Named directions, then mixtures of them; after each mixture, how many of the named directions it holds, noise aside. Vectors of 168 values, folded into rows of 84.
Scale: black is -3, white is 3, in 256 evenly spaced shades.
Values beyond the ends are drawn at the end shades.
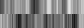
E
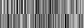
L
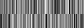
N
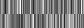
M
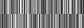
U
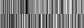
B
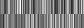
two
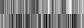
two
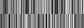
three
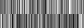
three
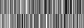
three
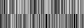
three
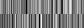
two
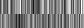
three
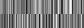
two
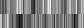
three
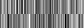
one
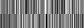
two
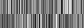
three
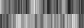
one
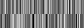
two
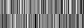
one
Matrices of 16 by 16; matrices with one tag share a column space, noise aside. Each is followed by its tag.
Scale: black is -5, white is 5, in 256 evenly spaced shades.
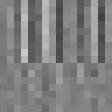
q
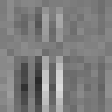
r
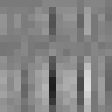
r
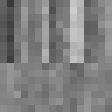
q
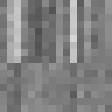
q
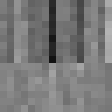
q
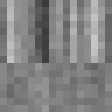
q
